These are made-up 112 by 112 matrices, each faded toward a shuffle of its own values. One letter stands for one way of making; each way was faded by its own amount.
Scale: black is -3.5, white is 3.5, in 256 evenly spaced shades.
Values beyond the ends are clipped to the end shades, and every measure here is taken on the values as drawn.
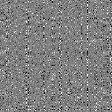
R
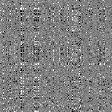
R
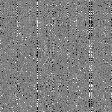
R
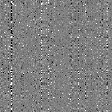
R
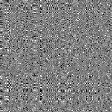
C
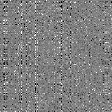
R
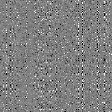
R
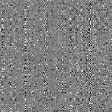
R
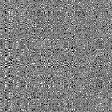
C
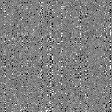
R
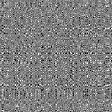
C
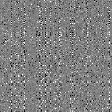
R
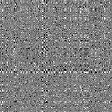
C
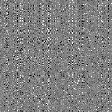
R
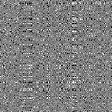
C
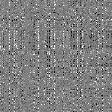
R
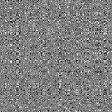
C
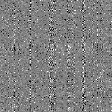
R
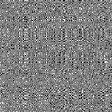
C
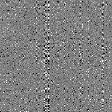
R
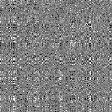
C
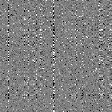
R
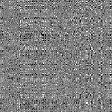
C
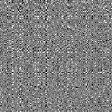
C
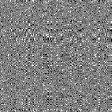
C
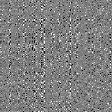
R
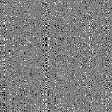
R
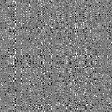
R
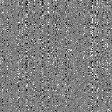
R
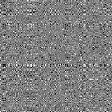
C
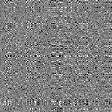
C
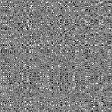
C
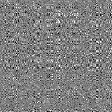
C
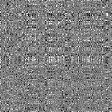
C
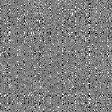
R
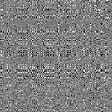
C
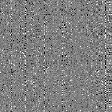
R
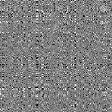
C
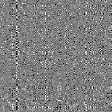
R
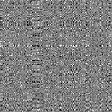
C
